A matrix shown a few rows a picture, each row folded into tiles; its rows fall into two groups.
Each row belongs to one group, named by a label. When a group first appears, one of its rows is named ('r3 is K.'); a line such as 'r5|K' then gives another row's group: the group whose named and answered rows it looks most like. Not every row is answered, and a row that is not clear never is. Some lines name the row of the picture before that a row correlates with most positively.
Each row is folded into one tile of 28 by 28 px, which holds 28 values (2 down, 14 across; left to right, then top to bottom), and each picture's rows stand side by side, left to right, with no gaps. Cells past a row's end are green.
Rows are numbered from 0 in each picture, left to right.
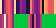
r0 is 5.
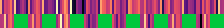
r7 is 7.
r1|5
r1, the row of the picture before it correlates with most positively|0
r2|5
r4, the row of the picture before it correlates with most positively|1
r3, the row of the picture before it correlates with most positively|1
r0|5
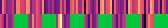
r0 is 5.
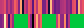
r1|7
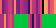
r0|5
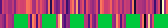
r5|7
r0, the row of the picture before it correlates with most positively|1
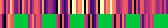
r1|5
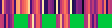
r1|5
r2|5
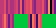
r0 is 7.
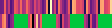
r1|7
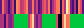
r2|7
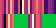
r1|5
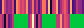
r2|5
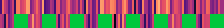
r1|5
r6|5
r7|7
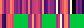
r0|7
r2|5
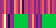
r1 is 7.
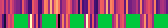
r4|5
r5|5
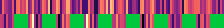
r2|7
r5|7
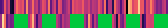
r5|7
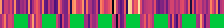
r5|5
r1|5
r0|5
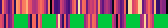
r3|5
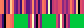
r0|7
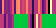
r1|7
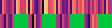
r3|7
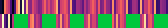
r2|5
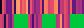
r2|5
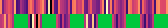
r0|5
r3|7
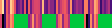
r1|5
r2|5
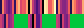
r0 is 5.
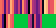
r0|7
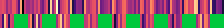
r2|5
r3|5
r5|7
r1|7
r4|7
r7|5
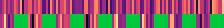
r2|5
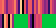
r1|7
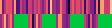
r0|5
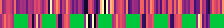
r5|7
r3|7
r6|7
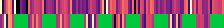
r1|5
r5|7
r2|5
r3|7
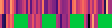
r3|7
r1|5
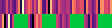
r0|7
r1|7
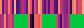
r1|7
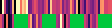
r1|7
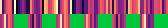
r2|5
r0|5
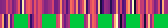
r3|5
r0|7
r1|7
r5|7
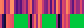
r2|7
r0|7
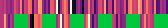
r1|7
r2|5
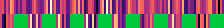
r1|7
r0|7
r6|5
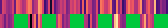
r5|5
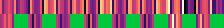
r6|5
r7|5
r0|5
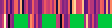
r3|7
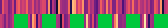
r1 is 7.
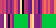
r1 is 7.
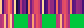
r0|5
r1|5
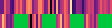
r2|5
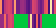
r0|5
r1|7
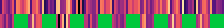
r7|5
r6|5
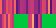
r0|5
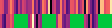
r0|7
